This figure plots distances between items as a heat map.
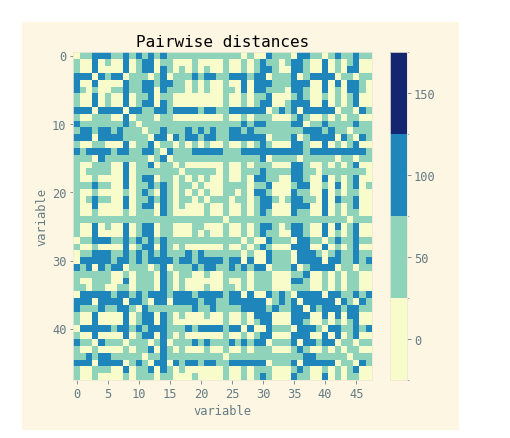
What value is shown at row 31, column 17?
50
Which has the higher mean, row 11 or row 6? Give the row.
11
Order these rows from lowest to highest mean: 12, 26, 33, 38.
33, 26, 38, 12
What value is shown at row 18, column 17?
50
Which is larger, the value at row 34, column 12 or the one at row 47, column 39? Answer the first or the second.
the first
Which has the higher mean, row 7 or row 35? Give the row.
35
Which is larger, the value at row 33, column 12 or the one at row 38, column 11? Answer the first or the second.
the second
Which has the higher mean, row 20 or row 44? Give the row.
44
